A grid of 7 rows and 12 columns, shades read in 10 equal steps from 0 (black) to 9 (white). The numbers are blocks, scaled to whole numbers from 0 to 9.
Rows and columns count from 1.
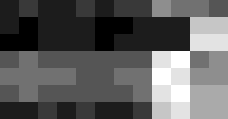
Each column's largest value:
4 4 4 4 3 3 4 4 9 9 8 8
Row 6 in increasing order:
3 3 3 3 3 3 4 4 6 6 8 9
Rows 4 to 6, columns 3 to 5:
3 3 3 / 4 4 3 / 3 3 3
